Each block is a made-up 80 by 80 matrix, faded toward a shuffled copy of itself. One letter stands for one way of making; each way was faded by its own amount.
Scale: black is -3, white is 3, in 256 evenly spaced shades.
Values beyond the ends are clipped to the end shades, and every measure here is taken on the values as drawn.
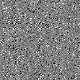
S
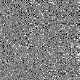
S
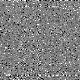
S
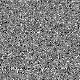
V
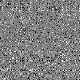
S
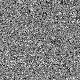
V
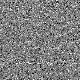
V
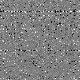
S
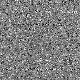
V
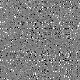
S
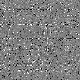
S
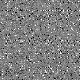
S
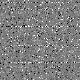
S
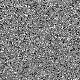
V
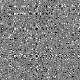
S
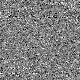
V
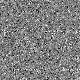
V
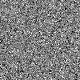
V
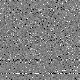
S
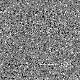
V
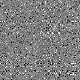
S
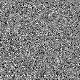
V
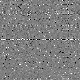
S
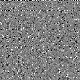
S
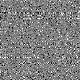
S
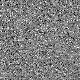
V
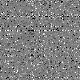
S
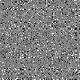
S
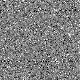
V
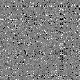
S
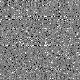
S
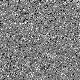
V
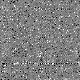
S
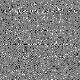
S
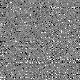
S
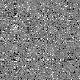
S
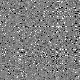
S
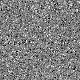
V
